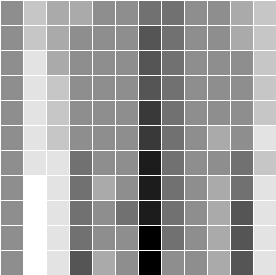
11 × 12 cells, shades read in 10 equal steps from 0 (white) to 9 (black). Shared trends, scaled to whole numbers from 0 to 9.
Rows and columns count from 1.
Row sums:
43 45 45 44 45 43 47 43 46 46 45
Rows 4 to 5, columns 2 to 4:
1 2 4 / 1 2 4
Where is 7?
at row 5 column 7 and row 6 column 7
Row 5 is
4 1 2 4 4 4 7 5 4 4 4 2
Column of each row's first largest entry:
7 7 7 7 7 7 7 7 7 7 7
